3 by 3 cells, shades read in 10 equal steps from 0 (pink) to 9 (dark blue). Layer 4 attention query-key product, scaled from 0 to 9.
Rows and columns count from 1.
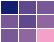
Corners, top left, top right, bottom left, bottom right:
9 5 5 0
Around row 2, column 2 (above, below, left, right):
6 4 5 4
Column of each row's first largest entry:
1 2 1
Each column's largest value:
9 6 5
